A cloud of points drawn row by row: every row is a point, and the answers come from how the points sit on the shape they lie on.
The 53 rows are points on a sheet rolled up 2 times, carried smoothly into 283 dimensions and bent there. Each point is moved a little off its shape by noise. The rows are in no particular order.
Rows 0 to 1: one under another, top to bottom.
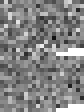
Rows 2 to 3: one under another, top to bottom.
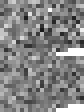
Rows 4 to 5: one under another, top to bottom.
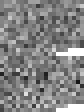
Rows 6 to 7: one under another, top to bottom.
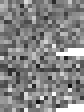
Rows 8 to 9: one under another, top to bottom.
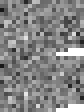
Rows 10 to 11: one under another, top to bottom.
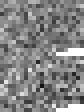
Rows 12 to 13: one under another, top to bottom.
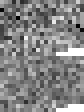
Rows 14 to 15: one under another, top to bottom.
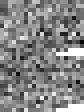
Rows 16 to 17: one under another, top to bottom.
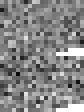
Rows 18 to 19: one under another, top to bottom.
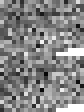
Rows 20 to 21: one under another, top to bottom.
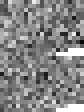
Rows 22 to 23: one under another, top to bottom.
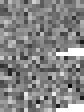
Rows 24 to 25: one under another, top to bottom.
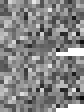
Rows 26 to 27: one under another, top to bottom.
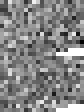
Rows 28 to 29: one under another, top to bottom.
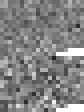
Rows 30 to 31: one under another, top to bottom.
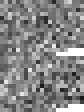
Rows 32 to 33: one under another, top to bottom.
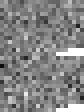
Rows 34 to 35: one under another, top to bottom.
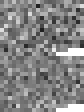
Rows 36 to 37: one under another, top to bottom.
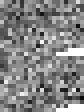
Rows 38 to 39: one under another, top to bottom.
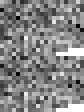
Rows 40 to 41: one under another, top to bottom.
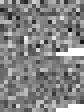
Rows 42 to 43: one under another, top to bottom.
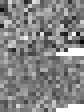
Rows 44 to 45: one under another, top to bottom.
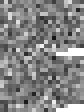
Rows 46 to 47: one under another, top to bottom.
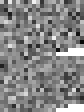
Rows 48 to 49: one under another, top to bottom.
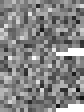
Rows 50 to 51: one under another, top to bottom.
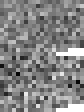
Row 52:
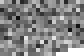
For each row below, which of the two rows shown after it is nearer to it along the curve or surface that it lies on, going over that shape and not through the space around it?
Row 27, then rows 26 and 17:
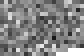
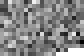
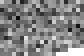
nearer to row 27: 26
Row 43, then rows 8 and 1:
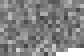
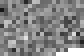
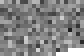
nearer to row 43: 8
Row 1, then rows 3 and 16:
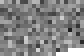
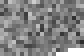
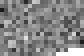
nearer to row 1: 16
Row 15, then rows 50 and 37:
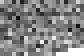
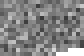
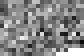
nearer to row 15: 37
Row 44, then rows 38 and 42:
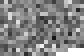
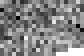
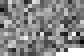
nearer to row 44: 42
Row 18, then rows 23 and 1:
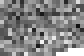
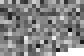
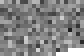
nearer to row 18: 23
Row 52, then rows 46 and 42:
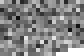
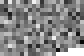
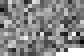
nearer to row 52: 46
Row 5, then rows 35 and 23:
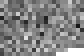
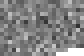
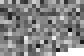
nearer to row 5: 35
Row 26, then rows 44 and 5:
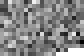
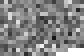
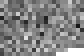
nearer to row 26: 44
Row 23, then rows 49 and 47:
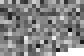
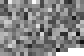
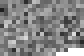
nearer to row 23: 49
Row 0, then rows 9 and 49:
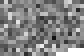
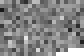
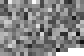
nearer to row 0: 49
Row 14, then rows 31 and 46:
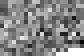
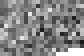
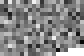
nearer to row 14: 31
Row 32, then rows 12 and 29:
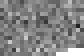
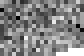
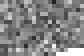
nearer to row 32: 29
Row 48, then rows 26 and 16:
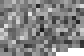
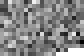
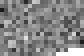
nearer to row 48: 26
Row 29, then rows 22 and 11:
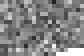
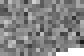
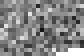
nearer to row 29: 11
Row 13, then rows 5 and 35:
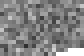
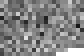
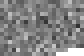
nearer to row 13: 35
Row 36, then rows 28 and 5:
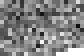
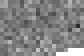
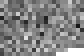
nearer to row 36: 5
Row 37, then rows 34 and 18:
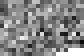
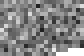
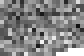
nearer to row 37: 34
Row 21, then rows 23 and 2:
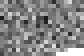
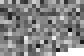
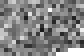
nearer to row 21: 2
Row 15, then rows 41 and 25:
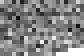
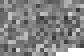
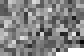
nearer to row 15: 25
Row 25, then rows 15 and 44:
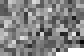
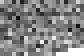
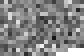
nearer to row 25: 44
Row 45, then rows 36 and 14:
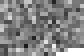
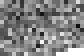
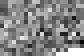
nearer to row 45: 14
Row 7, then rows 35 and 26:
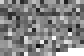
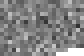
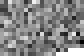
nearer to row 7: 26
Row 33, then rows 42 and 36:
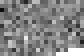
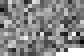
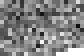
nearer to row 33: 42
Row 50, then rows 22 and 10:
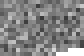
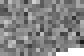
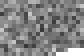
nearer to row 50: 10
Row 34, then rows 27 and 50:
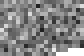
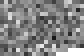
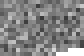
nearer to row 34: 27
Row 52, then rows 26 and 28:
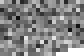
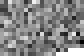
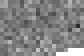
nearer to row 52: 26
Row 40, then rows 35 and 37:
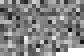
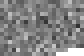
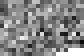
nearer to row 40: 37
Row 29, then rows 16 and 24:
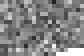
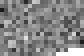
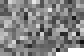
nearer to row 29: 24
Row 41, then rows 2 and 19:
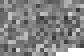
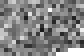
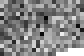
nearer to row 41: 2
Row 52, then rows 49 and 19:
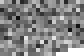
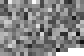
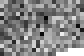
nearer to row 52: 19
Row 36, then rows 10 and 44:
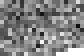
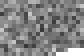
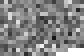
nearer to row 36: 44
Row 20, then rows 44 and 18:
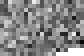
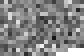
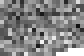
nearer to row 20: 44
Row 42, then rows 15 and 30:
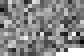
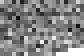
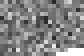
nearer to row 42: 15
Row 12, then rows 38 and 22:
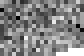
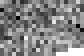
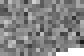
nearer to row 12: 38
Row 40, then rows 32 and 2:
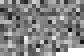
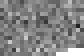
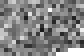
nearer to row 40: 2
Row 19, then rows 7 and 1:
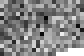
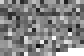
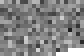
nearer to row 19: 7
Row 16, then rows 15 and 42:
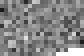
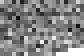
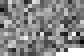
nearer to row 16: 42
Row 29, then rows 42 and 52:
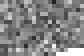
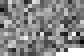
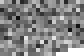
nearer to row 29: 42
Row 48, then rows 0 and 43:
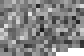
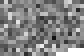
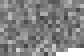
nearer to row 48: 0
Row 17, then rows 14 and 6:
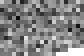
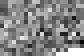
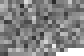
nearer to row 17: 14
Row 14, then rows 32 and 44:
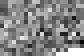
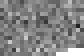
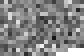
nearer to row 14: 44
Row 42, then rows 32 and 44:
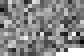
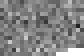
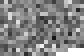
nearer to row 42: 44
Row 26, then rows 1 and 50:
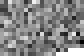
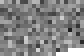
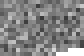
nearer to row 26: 1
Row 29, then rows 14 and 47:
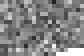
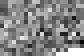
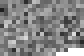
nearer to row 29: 14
